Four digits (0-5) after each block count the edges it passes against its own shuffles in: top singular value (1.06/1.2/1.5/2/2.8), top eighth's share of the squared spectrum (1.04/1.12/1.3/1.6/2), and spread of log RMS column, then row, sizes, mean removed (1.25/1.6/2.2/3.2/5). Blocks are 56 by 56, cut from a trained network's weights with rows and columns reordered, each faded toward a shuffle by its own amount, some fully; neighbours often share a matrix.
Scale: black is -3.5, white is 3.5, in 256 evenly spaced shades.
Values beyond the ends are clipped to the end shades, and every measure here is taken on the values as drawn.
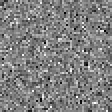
0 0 0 0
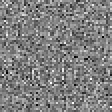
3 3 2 1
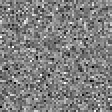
0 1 0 0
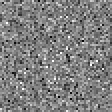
0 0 0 0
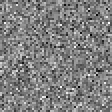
0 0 0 0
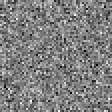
0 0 0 0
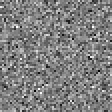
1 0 0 0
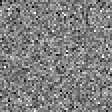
0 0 0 0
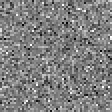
0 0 0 0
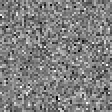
1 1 0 0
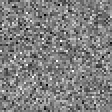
1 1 0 0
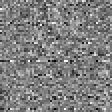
3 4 1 3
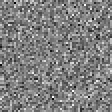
1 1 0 0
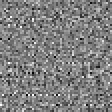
2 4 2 2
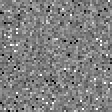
1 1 0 0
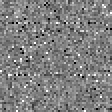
2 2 0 1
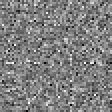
2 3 1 1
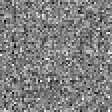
2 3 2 1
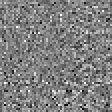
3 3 1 2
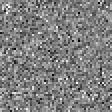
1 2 0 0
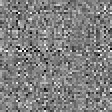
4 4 3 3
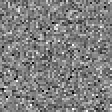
0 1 0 0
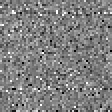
3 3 0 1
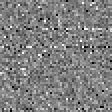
3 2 0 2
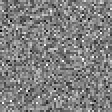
0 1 0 0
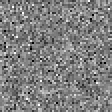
1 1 0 0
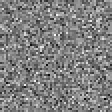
2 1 0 0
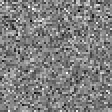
1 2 0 1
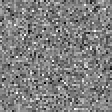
0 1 0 0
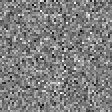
2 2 1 1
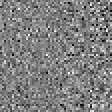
3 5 3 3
